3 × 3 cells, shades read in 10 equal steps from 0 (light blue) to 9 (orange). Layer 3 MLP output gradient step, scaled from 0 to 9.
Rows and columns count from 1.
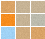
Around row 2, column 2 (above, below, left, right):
4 5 9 3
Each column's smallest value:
0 4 3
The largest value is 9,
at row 2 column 1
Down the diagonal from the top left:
6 4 6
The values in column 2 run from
4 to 5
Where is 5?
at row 3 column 2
